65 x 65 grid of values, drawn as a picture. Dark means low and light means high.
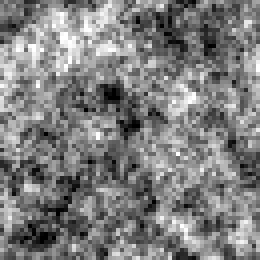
The ninth with the lowest average is the bottom left. The ninth with the highest average is the top left. No regular stripes run through it. No overall slope runs across the table. The halves do not mirror each other. The field is mottled with small blotches.
